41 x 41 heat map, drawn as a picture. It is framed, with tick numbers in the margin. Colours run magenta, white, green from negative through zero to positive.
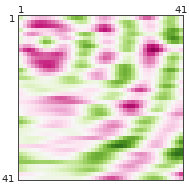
Rings: centred on the top left. Mirror symmetry: none. Lone odd cells: none. Histogram: bell-shaped.
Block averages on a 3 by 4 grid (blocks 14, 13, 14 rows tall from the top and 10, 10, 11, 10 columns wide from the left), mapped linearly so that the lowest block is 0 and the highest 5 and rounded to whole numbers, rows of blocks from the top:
0444 | 3345 | 5545
